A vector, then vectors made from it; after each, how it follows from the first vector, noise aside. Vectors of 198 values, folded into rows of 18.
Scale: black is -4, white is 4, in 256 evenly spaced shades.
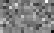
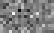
wrapped around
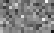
copied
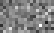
wrapped around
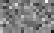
copied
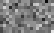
negated
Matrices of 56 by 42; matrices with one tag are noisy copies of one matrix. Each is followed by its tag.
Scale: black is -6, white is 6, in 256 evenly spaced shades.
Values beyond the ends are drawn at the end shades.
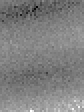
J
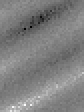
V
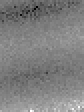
J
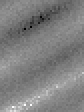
V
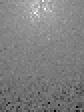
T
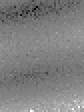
J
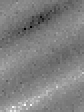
V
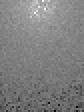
T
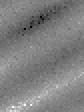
V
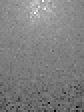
T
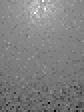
T
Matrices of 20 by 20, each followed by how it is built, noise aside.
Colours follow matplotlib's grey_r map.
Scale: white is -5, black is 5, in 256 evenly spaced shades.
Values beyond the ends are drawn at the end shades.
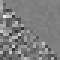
lower triangular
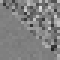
upper triangular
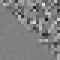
upper triangular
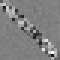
banded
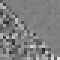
lower triangular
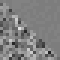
lower triangular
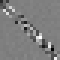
banded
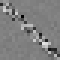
banded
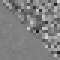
upper triangular
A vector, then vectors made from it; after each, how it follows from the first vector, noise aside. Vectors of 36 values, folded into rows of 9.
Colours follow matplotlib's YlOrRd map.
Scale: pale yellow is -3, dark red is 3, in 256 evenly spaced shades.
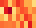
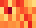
copied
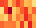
copied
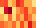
copied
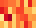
wrapped around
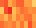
shrunk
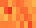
shrunk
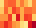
wrapped around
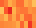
shrunk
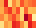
reversed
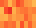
shrunk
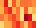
reversed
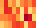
reversed
